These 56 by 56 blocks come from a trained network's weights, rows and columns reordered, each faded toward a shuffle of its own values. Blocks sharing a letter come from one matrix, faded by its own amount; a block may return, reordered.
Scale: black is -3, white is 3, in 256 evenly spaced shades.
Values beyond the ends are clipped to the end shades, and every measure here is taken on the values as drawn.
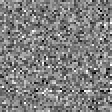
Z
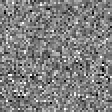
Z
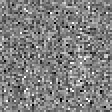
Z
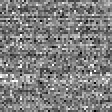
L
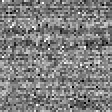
L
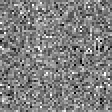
Z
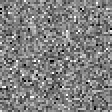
Z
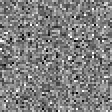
Z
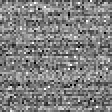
L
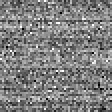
L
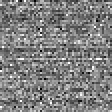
L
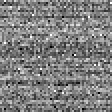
L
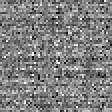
L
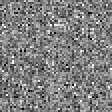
Z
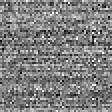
L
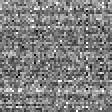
L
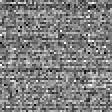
L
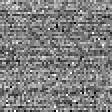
L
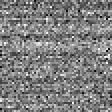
L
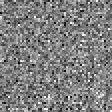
Z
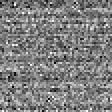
L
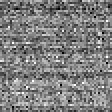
L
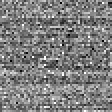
L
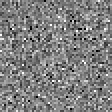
Z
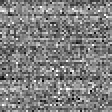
L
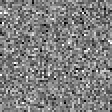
Z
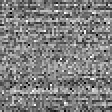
L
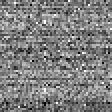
L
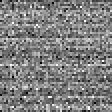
L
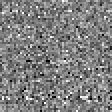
Z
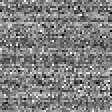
L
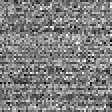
L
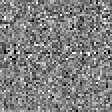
Z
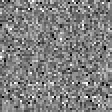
Z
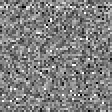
Z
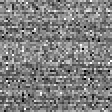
L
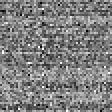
L
